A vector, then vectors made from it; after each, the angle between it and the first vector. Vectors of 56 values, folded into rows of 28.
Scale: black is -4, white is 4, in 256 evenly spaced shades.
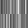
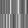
nearly parallel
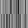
nearly opposite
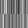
partly opposed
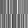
orthogonal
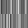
nearly parallel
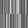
nearly parallel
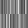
nearly parallel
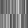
nearly parallel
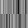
nearly opposite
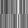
partly aligned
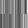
partly opposed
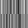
nearly opposite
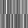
partly opposed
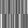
orthogonal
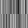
nearly opposite
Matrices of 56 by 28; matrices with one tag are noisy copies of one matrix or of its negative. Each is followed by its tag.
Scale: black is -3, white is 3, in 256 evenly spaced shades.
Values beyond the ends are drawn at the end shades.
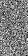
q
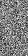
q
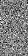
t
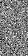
q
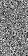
q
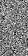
q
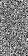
q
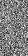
q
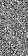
q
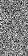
t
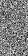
q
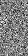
t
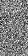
t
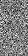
t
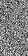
q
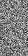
q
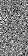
t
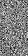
q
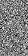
t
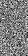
q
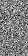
t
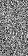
q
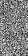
q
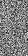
q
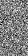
t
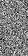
q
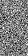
t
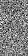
t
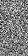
t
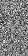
t
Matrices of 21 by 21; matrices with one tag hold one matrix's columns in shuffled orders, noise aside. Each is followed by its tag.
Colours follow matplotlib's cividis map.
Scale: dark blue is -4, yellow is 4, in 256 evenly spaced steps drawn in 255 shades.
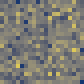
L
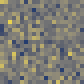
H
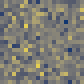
L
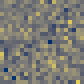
H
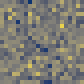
L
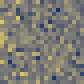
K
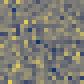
H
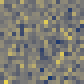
H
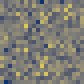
L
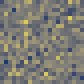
K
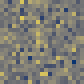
K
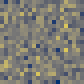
L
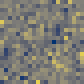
H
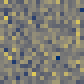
K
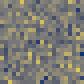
H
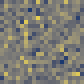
K
